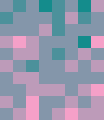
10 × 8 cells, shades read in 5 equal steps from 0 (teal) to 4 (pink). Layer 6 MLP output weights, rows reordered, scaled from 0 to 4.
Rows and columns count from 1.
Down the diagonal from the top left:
2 2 2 2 1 3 2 4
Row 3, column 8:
2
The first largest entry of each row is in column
8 6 4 2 2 1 2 8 3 3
